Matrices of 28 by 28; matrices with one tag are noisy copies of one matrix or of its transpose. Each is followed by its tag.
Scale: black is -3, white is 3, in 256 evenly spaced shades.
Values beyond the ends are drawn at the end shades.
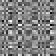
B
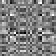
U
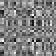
U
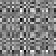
B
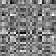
U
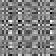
B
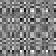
B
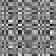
B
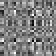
U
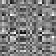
U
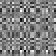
B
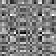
U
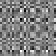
B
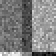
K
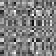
U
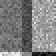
K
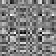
U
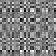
B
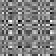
B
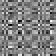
B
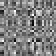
U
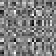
U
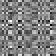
B
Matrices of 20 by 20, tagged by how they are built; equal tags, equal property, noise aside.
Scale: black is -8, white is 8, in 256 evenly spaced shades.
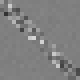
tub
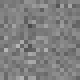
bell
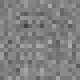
bell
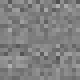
bell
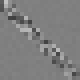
tub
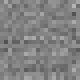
bell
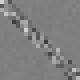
tub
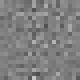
bell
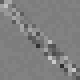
tub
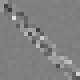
tub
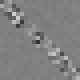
tub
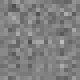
bell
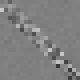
tub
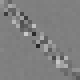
tub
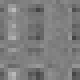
bell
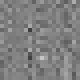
bell
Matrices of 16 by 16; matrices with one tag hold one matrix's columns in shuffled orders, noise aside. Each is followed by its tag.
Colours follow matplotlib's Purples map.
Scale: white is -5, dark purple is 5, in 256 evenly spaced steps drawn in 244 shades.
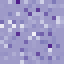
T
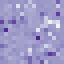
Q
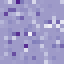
T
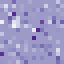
Q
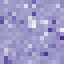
Q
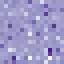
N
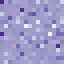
T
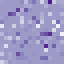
T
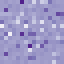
T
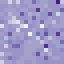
T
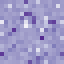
Q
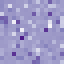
Q
